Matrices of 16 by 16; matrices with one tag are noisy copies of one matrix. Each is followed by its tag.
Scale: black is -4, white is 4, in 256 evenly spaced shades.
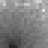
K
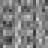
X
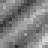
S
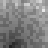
K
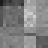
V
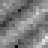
S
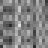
X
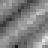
S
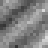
S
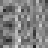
X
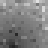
K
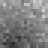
K
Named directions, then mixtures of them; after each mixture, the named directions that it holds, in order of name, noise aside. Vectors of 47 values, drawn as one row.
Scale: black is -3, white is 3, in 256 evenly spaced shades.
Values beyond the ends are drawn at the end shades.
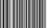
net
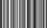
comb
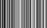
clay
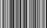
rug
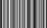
comb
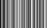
clay, comb, net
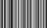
clay, net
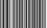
net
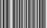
net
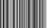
comb, net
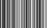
clay, net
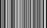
clay, comb, rug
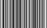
net, rug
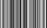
rug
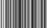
clay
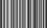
comb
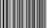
net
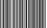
net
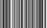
comb, net, rug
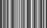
clay, comb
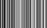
clay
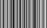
comb, net, rug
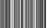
comb, net, rug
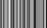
comb, rug
